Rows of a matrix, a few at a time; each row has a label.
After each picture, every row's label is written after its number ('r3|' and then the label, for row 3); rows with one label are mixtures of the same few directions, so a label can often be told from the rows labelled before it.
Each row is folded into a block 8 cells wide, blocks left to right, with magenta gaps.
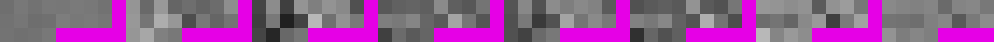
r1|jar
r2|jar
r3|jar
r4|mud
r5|jar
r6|mud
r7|mud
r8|mud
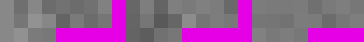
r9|jar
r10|jar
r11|mud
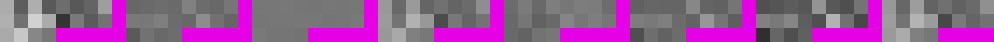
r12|jar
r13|mud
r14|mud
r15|jar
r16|jar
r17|mud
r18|mud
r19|jar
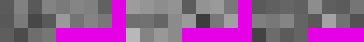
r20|jar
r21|mud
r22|mud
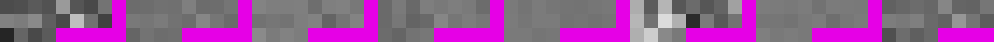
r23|mud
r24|mud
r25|mud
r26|jar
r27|jar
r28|jar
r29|mud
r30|mud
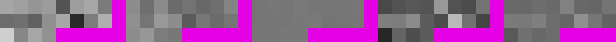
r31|mud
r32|jar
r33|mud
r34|mud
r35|mud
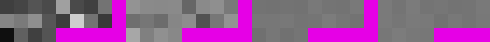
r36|mud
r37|mud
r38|mud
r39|jar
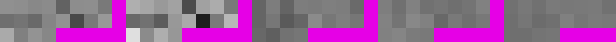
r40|mud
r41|mud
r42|jar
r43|jar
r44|jar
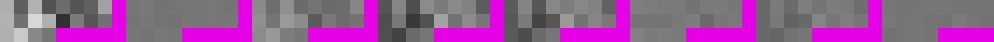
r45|jar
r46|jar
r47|jar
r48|jar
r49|jar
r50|mud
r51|jar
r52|mud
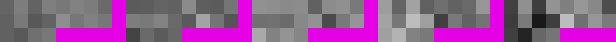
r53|jar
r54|mud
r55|mud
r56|jar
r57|jar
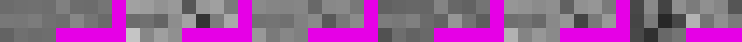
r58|mud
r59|mud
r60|mud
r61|mud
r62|mud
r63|jar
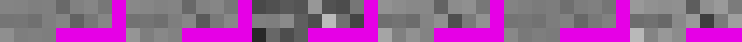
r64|mud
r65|mud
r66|mud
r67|mud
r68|mud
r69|mud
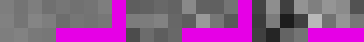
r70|jar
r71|mud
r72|jar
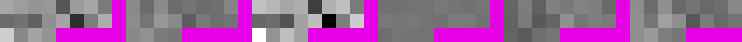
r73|mud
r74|jar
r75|mud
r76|mud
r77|jar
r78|jar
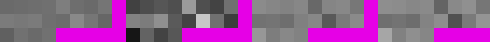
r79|mud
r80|mud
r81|mud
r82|mud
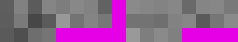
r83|jar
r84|mud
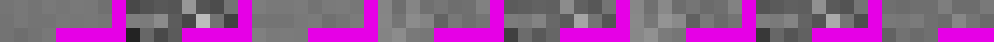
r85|jar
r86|mud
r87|mud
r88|jar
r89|mud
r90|jar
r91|mud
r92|mud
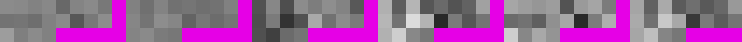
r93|mud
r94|jar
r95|jar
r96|jar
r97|mud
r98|jar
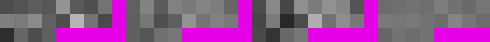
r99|mud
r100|jar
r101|jar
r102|mud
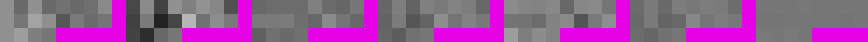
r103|jar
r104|jar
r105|mud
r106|jar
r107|mud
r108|jar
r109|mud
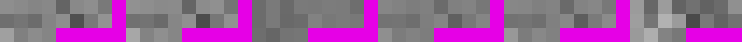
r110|mud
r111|mud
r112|jar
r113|mud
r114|mud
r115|jar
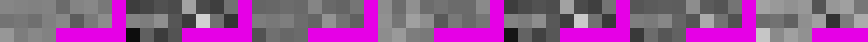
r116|mud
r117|mud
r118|mud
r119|jar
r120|mud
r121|mud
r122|mud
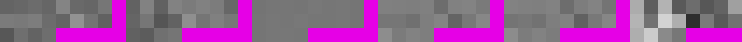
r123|mud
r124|jar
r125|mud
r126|mud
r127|mud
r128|jar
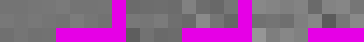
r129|mud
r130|mud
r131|mud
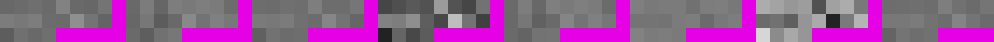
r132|mud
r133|jar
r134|mud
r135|mud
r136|jar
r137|mud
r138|mud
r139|mud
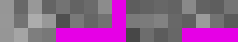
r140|jar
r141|mud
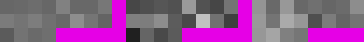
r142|mud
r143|mud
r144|jar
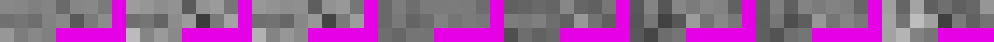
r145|mud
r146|mud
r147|mud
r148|jar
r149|mud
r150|jar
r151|jar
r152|jar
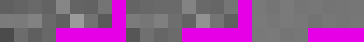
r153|mud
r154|mud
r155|jar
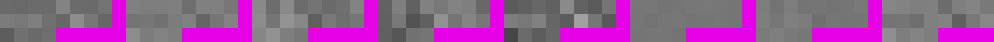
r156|mud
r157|mud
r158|jar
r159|jar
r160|mud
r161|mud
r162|jar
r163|mud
